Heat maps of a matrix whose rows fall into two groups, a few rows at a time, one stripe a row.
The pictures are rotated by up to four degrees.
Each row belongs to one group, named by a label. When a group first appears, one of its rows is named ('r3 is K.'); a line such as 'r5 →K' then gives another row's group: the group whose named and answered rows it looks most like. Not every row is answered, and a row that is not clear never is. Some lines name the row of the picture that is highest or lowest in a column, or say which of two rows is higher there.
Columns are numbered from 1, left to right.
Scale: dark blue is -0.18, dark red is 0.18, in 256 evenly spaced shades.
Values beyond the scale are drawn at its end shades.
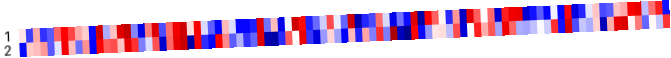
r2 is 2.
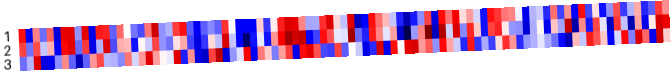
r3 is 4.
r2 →2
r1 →2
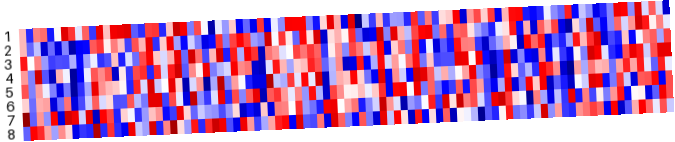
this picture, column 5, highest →7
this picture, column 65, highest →5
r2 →4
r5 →4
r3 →4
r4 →4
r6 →4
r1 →2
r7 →2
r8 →4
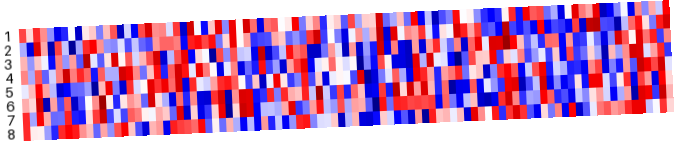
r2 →4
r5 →4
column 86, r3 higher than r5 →Yes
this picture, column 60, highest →3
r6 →4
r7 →4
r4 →2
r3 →2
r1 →4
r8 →2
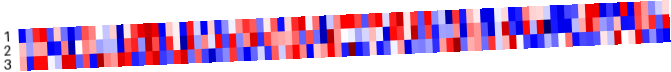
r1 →4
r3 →2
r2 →4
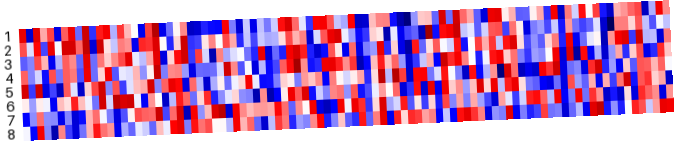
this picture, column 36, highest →7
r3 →2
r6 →2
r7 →4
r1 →2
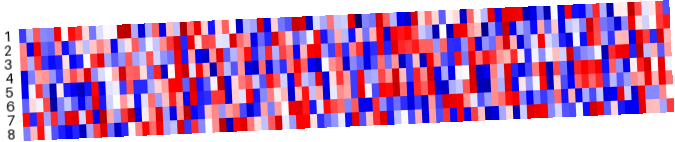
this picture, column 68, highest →1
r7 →2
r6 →4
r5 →4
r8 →4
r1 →2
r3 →4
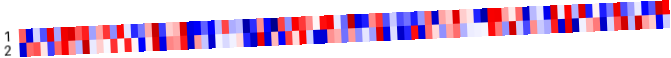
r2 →2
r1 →2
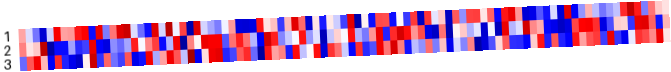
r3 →4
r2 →4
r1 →2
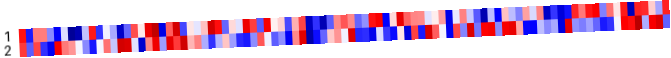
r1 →4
